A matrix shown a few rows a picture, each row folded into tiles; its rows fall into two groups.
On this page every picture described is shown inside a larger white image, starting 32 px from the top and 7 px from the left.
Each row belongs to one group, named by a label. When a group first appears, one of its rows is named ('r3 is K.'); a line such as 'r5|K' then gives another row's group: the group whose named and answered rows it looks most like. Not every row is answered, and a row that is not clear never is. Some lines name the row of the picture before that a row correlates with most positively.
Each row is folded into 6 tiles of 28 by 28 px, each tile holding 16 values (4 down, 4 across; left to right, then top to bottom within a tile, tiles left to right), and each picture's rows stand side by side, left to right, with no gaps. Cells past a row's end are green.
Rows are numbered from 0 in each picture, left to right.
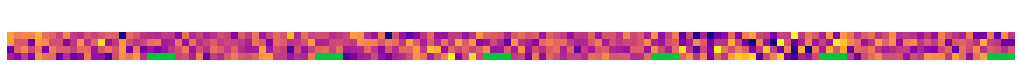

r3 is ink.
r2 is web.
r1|ink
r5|ink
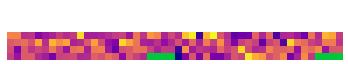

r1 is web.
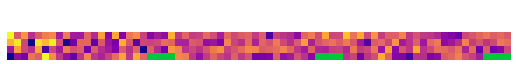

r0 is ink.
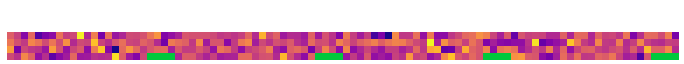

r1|web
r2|web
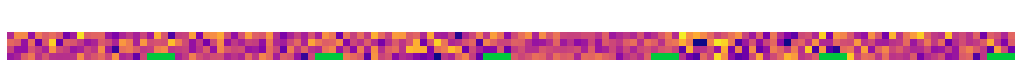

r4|ink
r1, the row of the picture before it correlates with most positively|1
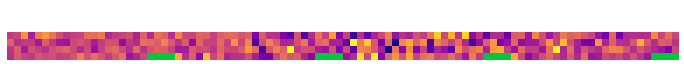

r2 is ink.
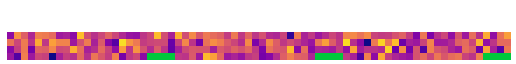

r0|web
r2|ink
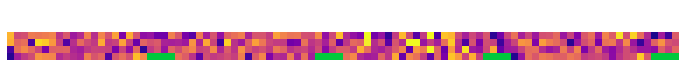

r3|ink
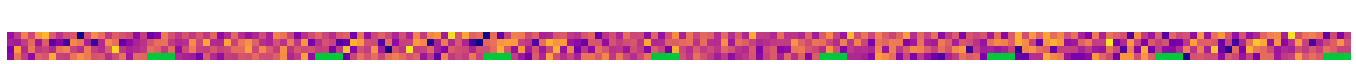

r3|ink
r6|ink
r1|web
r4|web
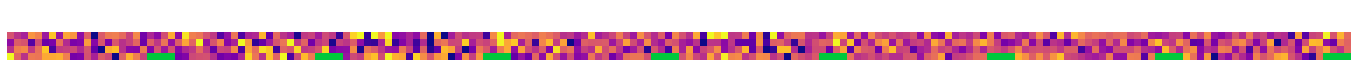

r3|ink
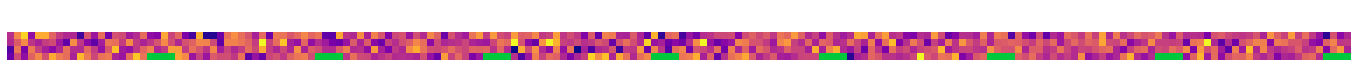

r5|web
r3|ink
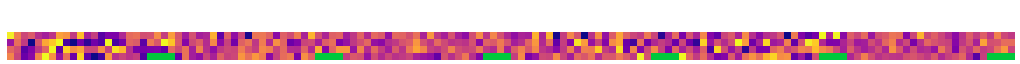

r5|web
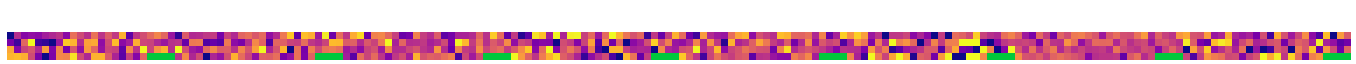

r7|ink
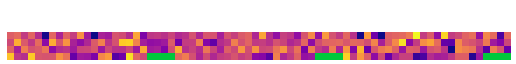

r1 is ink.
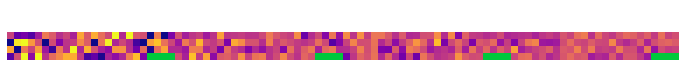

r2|ink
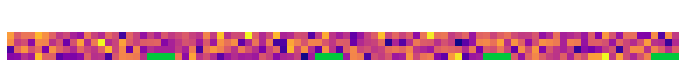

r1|web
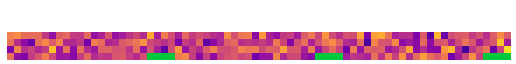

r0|ink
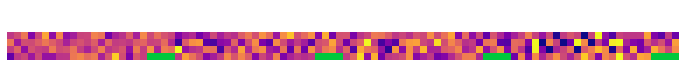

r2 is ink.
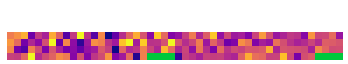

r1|web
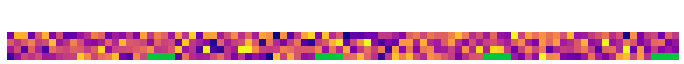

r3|ink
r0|web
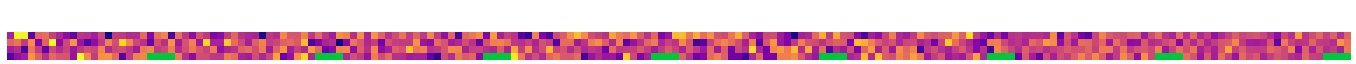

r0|web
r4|ink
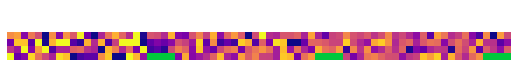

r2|ink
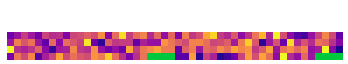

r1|web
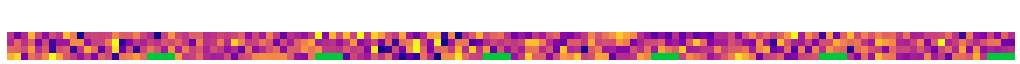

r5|ink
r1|ink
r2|ink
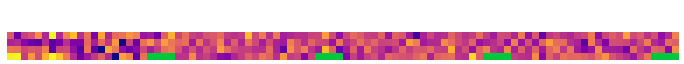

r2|web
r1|web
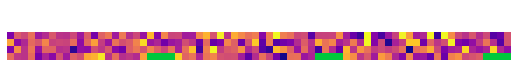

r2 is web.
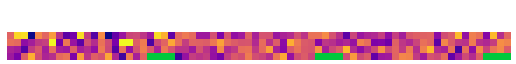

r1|web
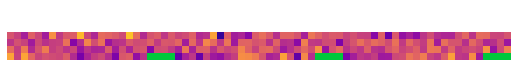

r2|web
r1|web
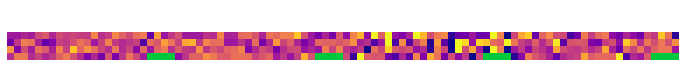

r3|web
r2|web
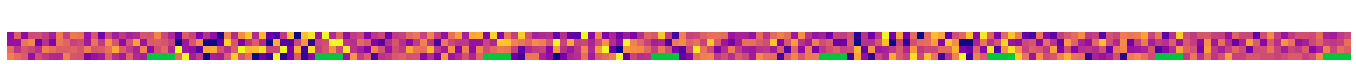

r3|web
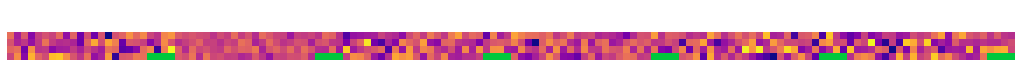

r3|ink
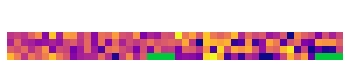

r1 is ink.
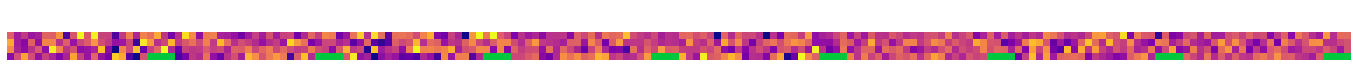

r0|web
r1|web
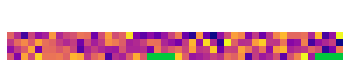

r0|ink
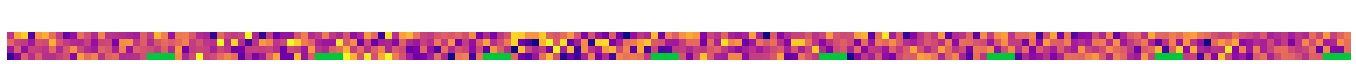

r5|web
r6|web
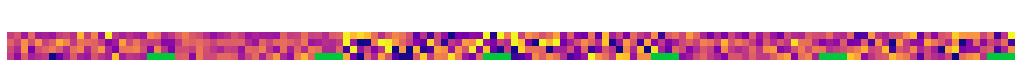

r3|ink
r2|ink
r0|web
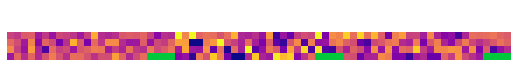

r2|ink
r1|ink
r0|web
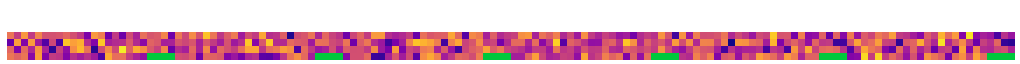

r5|ink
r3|web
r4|ink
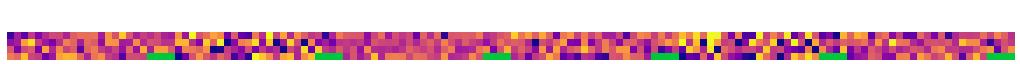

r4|ink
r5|web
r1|ink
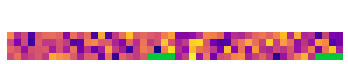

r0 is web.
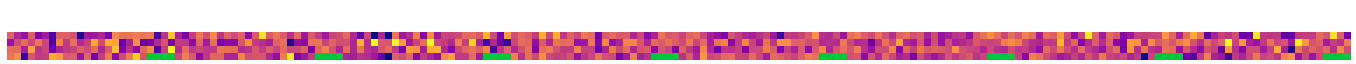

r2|web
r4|web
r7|web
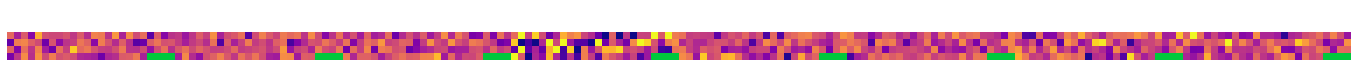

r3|ink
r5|ink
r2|ink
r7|web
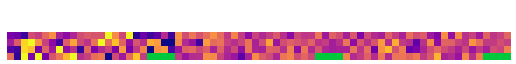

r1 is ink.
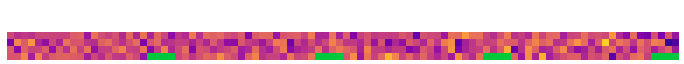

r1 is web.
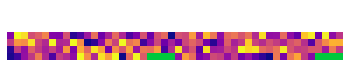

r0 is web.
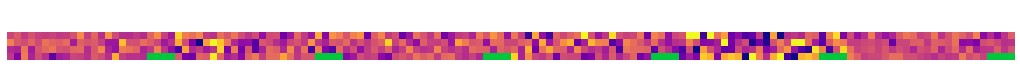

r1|ink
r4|web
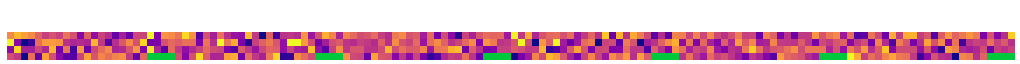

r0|ink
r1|web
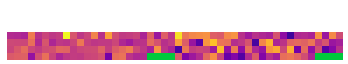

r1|ink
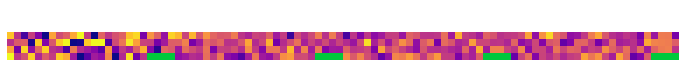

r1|ink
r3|web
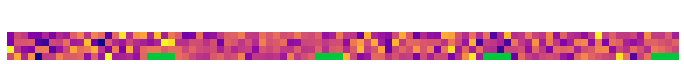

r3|web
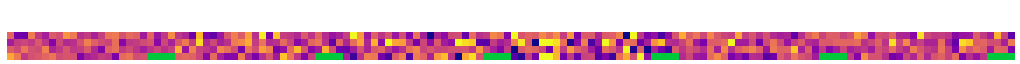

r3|ink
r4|ink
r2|web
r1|web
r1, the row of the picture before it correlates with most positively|3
